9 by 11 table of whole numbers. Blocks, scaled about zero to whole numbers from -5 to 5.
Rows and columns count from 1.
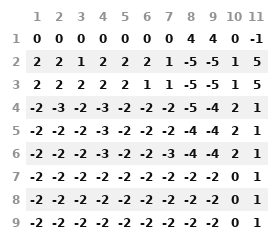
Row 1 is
0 0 0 0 0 0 0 4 4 0 -1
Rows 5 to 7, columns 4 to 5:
-3 -2 / -3 -2 / -2 -2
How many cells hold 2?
13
